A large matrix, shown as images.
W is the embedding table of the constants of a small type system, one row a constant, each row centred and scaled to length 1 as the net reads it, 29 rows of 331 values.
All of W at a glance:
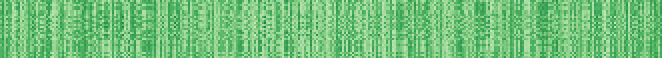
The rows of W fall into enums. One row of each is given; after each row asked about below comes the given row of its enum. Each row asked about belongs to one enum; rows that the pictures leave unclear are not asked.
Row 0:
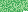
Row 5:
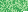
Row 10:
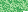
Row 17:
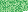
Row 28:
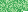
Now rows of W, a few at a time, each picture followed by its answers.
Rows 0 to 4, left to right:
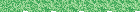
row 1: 10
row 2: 5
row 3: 10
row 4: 10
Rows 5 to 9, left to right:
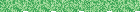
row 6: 5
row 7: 28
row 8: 17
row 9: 5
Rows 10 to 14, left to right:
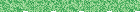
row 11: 17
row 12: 5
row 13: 17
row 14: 28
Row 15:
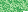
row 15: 10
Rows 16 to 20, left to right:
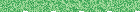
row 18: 10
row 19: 5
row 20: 0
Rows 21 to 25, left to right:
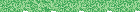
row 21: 0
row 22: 10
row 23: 0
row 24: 0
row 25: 0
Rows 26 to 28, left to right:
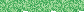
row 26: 28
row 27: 0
